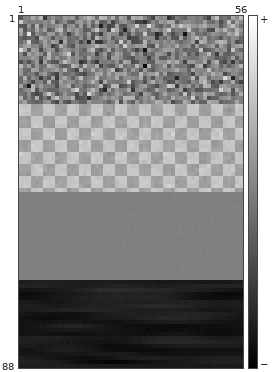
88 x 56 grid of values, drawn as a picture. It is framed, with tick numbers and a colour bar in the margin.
The table splits into 4 rows of 1 panel. Panel 1,1: middling, fine-grained, strong in contrast. Panel 2,1: high, checkered. Panel 3,1: middling, flat. Panel 4,1: very low, streaked across, faint in contrast.
